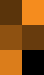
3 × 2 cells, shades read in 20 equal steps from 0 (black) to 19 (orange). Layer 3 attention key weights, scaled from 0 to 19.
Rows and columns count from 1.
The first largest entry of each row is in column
2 1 1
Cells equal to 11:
1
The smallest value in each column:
7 0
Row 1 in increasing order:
7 19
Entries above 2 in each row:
2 2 1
